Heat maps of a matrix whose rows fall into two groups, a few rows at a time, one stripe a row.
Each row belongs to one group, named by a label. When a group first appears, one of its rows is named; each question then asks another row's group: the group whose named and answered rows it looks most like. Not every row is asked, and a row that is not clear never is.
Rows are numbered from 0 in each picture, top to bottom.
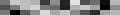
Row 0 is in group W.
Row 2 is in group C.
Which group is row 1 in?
W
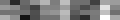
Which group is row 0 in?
C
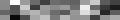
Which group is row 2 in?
W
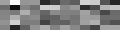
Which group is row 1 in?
C
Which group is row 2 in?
W
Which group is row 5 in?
C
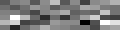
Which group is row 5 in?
C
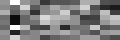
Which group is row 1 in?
W
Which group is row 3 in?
C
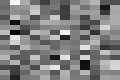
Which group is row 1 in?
W
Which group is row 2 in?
W
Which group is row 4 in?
C
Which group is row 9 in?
W
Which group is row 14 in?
C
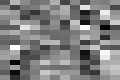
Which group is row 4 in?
W
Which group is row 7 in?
W
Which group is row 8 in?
C
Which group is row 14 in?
C
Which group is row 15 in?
C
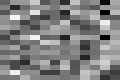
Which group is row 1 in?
C
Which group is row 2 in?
W
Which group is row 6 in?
C
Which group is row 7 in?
W
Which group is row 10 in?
C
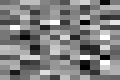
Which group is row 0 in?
W
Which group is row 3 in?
W
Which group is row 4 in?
C
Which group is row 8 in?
C
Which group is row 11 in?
W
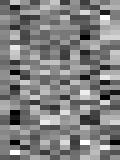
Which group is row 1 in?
C
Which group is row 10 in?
W
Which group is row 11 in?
W
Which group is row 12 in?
C
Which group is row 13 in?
W
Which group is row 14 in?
C
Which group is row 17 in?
C
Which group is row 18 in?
W
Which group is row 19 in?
W
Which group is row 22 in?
C
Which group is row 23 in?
C
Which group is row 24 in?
C
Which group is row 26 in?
W
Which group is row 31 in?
W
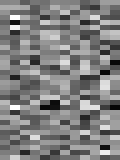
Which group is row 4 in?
C
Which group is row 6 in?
C
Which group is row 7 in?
C
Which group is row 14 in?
W
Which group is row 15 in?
C
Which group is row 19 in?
C
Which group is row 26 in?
W
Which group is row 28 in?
C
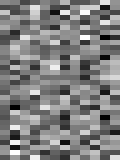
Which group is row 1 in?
W
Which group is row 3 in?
W
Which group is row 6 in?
C
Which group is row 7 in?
W
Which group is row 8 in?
C
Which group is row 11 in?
W
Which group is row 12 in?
C
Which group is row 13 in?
C
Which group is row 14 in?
C
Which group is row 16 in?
C
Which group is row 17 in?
W
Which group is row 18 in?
W
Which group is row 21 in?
C
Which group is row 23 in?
W
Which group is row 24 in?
W
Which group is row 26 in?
W
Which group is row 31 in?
W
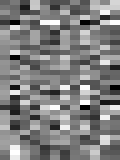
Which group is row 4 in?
C
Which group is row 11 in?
C
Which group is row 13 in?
W
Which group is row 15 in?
W
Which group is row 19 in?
C
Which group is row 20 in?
W
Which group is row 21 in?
C
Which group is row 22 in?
C
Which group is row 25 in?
C
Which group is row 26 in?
W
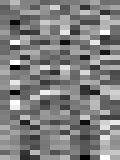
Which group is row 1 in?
C
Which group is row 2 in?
W
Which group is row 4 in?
C
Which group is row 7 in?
W
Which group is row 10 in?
W
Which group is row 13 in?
C
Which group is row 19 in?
W
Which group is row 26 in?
W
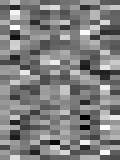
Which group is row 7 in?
C
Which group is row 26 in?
C
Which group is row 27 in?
C
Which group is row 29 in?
C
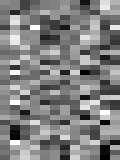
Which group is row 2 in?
C
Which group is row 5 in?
W
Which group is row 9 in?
W
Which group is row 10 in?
C
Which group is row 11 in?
W
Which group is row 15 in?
C
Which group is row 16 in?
W
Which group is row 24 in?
W
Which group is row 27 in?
C
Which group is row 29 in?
W
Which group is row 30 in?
W
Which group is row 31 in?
W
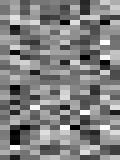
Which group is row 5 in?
C
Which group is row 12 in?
W
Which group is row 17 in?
C
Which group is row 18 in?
C
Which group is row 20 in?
C
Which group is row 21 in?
W
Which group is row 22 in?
W
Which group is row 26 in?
C
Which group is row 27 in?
C
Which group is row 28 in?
C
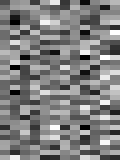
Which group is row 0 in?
C
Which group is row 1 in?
W
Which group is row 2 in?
C
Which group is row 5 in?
W
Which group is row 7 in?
C
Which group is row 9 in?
W
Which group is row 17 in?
W
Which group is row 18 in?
C
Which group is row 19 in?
W
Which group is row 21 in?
W
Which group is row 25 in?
C
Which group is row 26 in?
W
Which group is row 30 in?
C
